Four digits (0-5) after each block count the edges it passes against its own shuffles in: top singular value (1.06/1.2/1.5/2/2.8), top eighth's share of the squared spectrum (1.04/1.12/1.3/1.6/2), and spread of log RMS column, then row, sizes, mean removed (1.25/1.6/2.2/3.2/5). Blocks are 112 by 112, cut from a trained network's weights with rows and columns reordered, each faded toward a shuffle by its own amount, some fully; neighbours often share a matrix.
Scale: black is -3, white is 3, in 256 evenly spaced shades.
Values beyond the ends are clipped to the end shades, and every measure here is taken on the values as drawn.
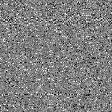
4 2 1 2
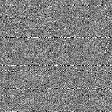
4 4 2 3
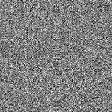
4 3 1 2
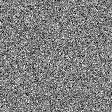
0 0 0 0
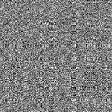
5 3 2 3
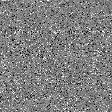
3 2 0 2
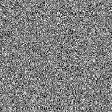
4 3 2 2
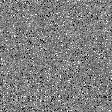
3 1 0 1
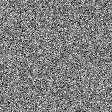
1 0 0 0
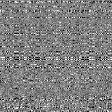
5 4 1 4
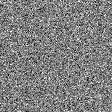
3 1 0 0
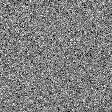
1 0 0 0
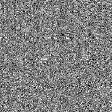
2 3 1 2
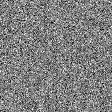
1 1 0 0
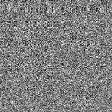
4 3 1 2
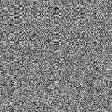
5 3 2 3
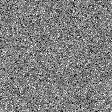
0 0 0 0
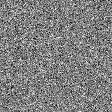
1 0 0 0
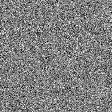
2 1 1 1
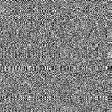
5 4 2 3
